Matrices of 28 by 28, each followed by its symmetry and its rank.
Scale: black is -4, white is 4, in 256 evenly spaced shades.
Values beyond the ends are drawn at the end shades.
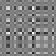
symmetric, rank one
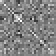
symmetric, rank five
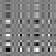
neither, rank one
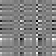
neither, rank one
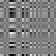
neither, rank one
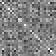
symmetric, rank five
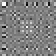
symmetric, rank three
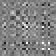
symmetric, rank three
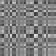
symmetric, rank one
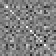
symmetric, rank five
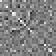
symmetric, rank five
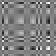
symmetric, rank one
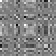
symmetric, rank three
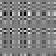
neither, rank one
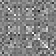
symmetric, rank five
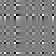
symmetric, rank one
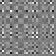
symmetric, rank three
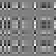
neither, rank one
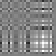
symmetric, rank one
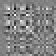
symmetric, rank three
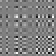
symmetric, rank one
